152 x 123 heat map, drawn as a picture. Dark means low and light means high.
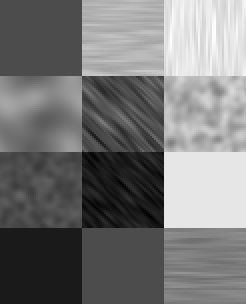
It is made of 4 by 3 panels. Panel 1,1: low, flat. Panel 1,2: high, streaked across, faint in contrast. Panel 1,3: very high, streaked downward, faint in contrast. Panel 2,1: middling, smooth. Panel 2,2: low, slanting down to the right. Panel 2,3: high, blotchy. Panel 3,1: low, blotchy, faint in contrast. Panel 3,2: very low, slanting down to the right, faint in contrast. Panel 3,3: very high, flat. Panel 4,1: very low, flat. Panel 4,2: low, flat. Panel 4,3: middling, streaked across, faint in contrast.
